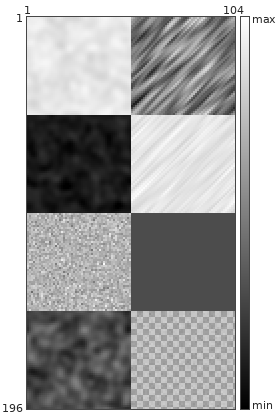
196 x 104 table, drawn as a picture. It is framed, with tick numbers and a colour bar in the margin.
It is made of 4 by 2 panels. Panel 1,1: very high, blotchy, faint in contrast. Panel 1,2: middling, slanting up to the right, strong in contrast. Panel 2,1: very low, blotchy, faint in contrast. Panel 2,2: very high, slanting up to the right, faint in contrast. Panel 3,1: high, fine-grained. Panel 3,2: low, flat. Panel 4,1: low, blotchy. Panel 4,2: high, checkered.
